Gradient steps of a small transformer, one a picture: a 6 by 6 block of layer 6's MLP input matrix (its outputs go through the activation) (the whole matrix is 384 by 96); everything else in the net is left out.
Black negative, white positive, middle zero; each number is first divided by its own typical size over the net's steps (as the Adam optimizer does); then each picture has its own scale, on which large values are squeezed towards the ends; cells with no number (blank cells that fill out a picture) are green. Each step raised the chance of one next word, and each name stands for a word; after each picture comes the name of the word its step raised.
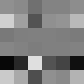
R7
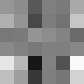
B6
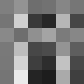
B6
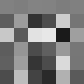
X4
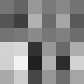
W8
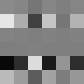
R7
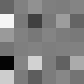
R7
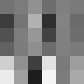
W8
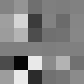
R7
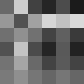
W8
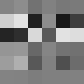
X4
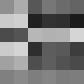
X4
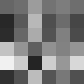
W8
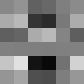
B6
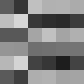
B6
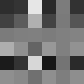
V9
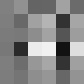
V9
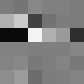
X4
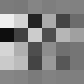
X4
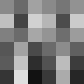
W8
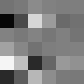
W8
